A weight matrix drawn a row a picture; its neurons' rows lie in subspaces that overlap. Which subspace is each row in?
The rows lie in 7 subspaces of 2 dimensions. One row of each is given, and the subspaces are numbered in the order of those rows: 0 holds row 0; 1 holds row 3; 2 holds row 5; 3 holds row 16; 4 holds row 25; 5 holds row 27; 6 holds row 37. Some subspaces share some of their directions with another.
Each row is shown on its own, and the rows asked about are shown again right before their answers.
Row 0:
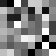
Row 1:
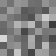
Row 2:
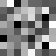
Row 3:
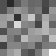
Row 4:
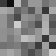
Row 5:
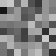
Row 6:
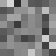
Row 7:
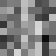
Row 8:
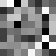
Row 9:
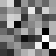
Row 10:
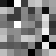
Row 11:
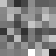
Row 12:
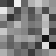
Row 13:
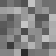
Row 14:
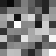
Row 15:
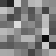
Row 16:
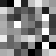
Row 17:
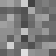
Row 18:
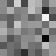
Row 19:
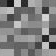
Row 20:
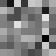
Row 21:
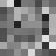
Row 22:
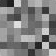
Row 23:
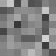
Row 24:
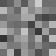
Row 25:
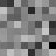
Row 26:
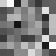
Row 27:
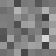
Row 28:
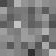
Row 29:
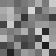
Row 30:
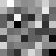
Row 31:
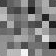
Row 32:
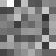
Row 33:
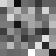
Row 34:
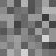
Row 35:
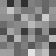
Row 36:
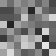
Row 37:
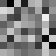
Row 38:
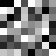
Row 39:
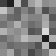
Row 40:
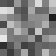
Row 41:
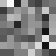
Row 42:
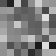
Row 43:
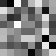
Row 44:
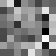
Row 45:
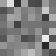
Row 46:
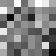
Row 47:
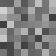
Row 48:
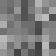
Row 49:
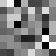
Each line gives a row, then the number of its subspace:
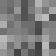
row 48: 3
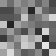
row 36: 0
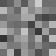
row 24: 2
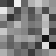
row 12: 1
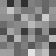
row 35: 6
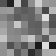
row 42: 3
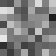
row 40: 0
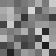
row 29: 0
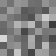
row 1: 2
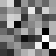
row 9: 0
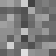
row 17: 5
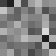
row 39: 2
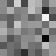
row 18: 4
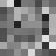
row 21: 5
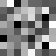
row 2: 2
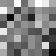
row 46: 1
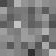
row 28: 6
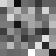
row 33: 6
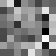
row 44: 5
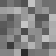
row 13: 5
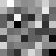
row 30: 1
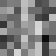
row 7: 3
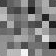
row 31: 4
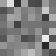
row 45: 4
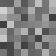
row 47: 0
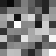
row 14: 1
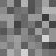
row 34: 4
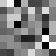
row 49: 0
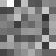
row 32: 6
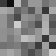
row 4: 1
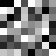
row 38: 3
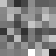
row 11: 6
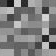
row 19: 6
